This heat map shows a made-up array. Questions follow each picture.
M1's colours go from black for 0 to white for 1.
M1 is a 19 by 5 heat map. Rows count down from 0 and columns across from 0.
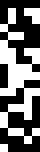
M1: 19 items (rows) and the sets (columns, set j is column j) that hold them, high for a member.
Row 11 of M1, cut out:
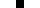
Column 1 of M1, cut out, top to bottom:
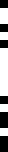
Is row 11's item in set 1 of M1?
yes
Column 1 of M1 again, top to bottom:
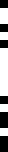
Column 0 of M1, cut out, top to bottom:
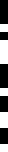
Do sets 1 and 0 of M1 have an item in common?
yes
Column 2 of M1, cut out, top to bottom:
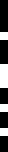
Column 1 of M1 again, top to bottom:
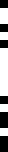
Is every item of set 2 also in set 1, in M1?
yes
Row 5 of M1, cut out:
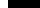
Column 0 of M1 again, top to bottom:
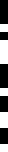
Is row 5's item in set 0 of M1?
yes
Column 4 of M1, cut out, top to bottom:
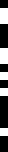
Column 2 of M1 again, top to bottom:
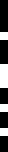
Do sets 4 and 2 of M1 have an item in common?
yes
